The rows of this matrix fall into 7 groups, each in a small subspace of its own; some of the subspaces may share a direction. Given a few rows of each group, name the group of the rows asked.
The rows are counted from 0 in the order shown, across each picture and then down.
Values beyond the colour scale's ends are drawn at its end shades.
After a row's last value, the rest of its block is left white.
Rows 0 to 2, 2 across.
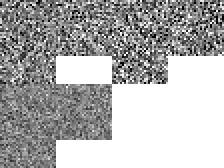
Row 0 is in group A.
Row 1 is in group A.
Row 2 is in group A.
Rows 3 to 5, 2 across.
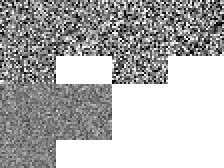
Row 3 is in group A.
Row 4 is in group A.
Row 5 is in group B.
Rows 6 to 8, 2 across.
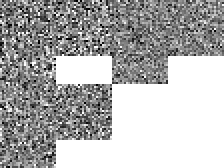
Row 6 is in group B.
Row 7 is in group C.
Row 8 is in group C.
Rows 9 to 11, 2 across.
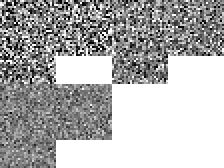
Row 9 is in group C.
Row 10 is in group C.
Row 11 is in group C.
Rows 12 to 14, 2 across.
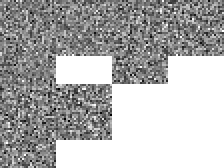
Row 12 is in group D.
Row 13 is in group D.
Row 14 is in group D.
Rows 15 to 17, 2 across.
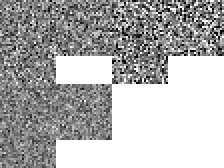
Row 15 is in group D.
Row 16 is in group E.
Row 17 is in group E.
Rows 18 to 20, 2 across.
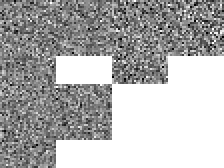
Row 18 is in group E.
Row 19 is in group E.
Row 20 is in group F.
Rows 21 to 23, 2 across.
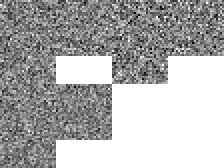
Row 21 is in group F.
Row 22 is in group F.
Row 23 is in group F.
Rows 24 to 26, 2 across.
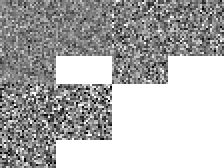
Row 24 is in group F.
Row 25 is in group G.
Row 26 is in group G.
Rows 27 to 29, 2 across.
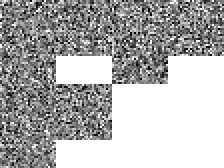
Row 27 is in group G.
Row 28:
F
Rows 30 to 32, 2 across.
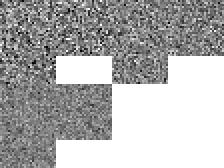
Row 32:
C
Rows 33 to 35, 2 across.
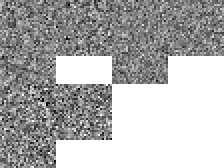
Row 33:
F
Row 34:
D
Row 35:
G
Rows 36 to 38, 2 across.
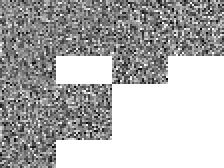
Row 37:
D
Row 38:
F
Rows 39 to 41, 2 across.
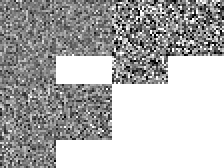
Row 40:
D
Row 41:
D
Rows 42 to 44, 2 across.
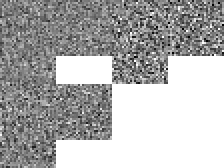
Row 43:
C
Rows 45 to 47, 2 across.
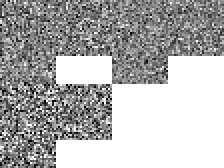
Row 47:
F
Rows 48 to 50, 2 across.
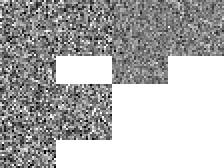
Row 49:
D
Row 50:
A
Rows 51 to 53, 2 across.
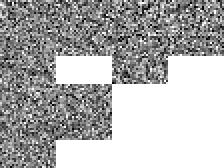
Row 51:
F
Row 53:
E
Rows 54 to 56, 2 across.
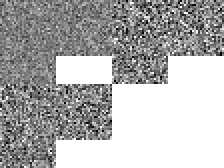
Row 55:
E
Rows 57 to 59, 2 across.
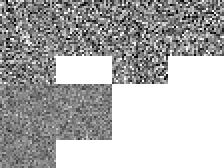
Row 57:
C
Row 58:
A
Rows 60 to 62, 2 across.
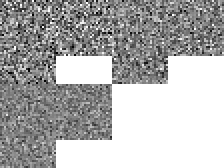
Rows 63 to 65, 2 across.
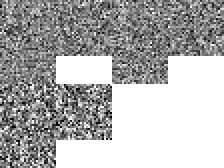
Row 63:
A
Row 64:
C
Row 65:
G
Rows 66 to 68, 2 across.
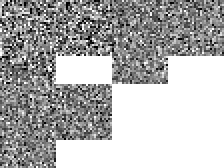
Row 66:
F
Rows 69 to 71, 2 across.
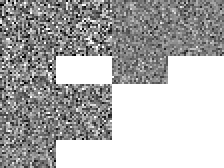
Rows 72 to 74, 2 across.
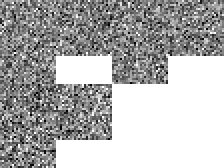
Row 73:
A
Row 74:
A
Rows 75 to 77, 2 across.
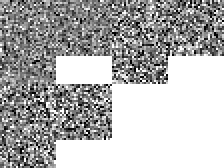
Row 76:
A
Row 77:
G
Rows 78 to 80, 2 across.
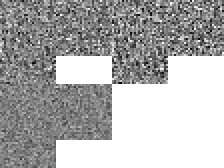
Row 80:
F
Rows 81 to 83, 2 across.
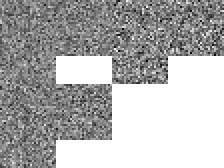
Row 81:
F
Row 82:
C
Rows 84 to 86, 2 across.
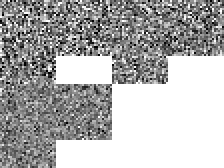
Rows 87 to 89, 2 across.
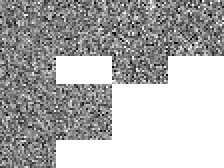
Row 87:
F
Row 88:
A
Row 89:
C
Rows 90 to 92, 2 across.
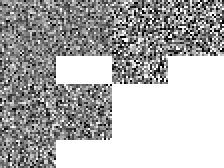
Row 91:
C
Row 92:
G
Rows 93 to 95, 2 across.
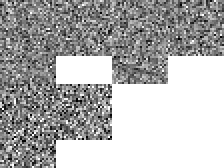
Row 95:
A
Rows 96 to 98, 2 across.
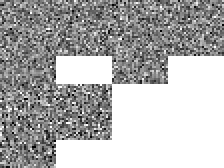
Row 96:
C
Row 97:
F
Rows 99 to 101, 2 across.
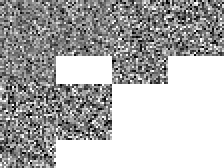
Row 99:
E
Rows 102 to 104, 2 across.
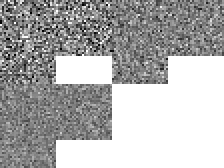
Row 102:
F
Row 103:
F
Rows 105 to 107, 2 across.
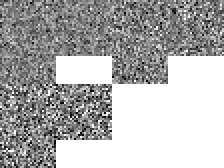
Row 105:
G
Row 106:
E
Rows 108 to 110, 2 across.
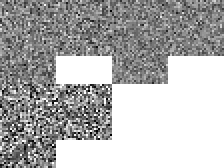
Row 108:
F
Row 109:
D
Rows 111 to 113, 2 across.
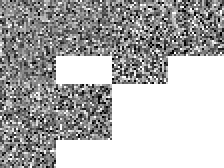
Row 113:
A
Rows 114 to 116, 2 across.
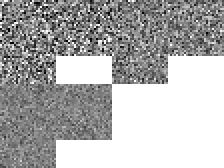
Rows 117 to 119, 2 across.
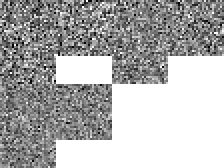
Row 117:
A
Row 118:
D
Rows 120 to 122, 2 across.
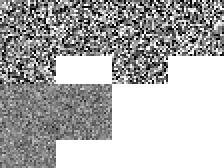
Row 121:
A
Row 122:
E
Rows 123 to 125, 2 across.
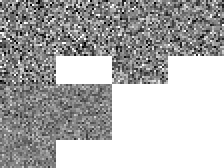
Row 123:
A
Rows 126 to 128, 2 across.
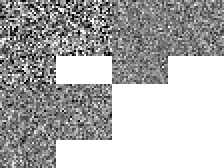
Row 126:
E
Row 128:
A
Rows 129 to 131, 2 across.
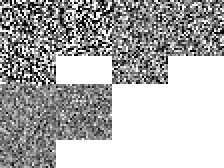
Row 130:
D
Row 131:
A
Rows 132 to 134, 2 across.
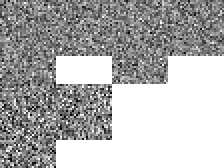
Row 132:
F
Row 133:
E
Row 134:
A
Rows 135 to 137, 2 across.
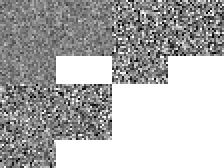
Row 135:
G
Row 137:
E
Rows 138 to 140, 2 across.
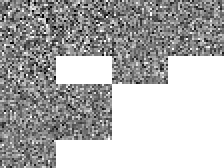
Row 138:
G
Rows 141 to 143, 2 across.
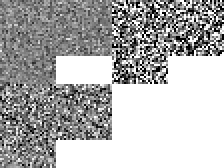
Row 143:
D
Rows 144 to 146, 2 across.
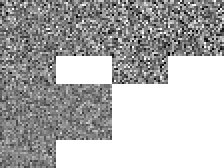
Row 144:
D
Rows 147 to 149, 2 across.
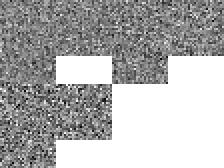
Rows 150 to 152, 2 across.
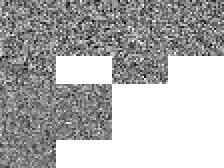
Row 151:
C
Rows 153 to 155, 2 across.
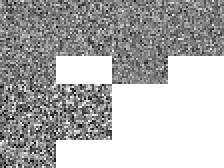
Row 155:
F
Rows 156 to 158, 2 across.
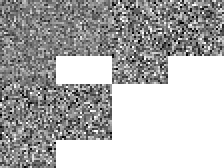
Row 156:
C
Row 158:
C
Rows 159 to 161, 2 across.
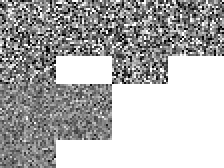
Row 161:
A
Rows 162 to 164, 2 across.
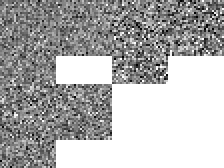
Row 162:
A
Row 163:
A
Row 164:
E
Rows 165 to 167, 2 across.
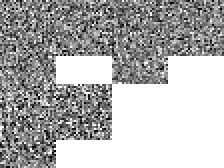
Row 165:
D
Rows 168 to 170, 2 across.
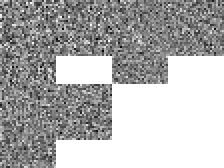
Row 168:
G
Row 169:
C
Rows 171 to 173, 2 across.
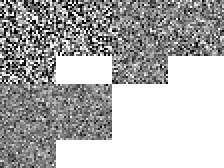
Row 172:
A
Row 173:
G
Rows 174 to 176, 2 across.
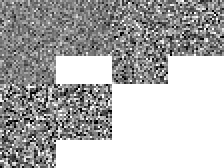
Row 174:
A
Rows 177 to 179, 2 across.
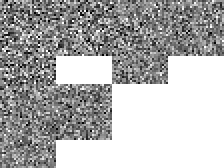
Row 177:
C
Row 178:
A
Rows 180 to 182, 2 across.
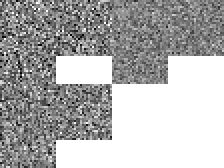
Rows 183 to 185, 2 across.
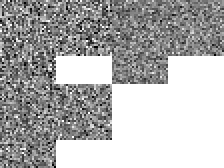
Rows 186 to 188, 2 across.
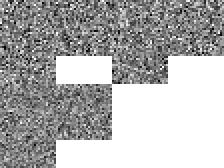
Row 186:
F
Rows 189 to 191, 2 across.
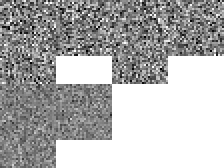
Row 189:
E
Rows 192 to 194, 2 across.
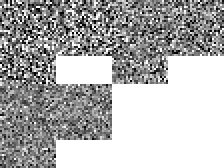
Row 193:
C
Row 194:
A
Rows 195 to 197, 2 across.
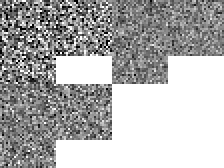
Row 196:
A
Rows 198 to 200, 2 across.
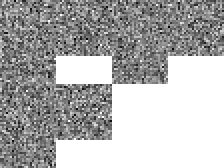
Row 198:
C
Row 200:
A
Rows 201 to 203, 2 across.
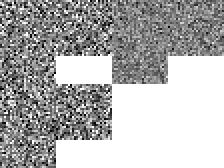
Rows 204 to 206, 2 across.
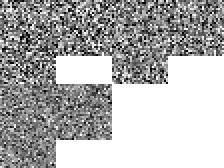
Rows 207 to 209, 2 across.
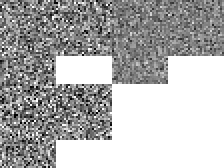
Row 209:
E
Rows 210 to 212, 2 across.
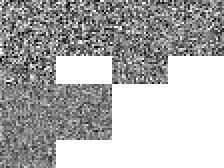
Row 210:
F
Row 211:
E
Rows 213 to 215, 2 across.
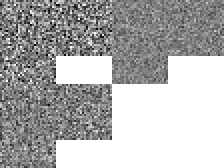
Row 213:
D
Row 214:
C
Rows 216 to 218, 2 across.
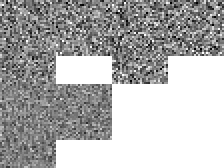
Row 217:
F
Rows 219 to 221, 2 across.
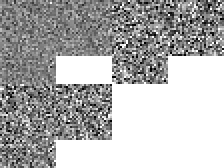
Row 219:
E
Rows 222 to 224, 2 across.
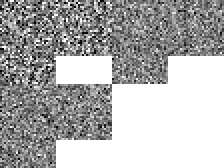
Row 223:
E
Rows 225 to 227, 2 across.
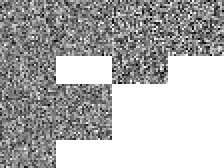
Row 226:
F
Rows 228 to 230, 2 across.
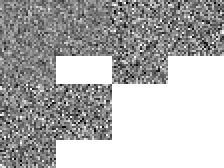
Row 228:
D
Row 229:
A
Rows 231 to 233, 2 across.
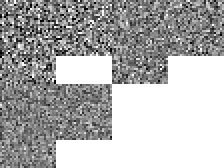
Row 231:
C
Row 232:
F
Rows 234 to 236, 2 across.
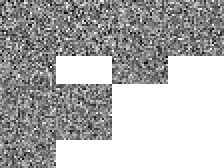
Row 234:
D
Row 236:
D
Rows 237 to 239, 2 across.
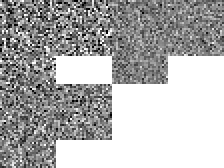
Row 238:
D
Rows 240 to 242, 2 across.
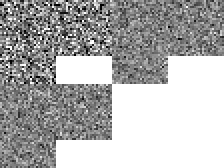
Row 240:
E
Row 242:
D
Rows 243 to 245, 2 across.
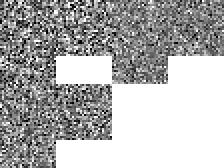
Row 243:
F
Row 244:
A
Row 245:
F
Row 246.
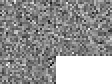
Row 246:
E
